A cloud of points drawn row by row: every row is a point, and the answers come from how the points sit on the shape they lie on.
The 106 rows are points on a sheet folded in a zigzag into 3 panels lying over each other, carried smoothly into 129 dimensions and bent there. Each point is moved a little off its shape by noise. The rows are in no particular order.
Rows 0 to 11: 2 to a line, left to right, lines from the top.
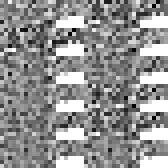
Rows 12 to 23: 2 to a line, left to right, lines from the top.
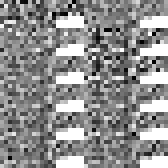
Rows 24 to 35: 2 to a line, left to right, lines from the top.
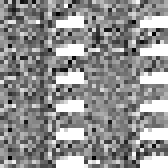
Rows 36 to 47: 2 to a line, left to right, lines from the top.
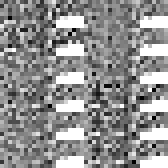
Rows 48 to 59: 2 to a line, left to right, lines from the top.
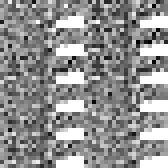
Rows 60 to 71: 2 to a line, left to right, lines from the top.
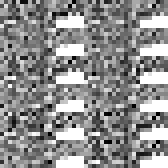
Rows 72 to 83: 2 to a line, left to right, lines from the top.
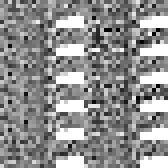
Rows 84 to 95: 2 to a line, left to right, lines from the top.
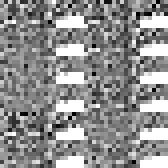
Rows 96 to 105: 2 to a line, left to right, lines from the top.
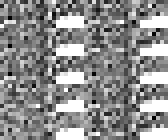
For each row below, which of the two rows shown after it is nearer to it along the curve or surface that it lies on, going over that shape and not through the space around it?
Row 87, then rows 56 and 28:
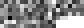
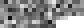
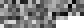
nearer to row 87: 56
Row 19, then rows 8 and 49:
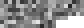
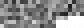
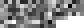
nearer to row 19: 8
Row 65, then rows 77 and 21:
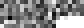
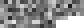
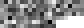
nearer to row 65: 21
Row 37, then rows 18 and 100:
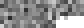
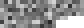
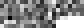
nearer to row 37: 18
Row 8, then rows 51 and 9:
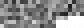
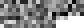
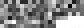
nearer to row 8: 51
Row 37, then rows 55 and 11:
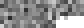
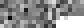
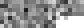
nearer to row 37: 11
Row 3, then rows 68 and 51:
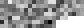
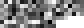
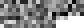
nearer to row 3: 68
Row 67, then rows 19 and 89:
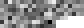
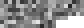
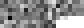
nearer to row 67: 89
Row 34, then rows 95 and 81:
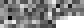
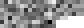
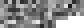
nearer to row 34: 95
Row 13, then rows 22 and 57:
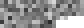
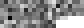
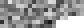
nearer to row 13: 57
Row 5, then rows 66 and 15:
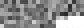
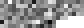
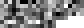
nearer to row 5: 15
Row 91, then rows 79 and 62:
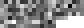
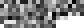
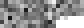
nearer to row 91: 79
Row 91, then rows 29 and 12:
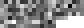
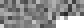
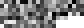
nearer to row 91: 12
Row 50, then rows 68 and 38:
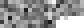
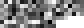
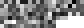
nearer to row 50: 68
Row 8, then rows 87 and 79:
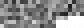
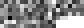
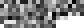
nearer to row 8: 79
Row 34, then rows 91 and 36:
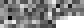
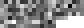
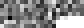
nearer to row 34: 36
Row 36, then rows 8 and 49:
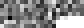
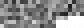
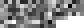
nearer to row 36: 49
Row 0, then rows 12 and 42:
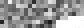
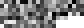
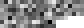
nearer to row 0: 42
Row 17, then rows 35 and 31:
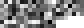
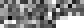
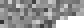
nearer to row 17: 35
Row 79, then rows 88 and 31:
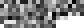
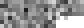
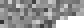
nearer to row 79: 88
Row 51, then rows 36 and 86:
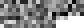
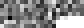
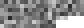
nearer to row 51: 86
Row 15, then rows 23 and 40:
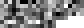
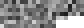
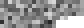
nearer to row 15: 23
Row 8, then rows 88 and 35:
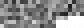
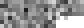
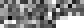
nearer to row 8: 88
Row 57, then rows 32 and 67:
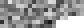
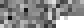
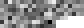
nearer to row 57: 67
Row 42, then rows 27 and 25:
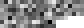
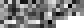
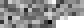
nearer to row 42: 25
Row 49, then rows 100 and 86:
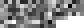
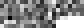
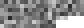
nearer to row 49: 86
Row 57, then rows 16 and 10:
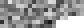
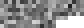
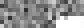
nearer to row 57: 10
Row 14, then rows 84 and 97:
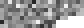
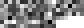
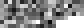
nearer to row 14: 97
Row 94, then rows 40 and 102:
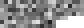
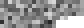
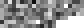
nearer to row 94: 40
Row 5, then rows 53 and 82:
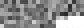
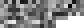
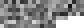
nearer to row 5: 82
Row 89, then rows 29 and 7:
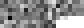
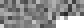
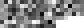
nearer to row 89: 7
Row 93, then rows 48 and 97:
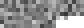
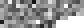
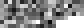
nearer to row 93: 48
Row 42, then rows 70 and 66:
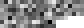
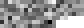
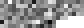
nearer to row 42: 70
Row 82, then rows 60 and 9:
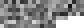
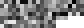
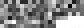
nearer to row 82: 60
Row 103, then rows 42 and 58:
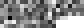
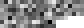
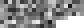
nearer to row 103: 42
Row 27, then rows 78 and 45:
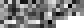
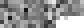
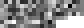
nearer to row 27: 45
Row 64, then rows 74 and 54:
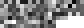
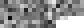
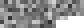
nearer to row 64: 54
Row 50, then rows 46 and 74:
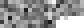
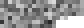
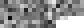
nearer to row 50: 74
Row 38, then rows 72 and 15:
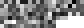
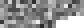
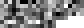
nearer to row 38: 15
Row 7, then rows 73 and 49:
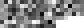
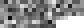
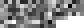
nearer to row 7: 73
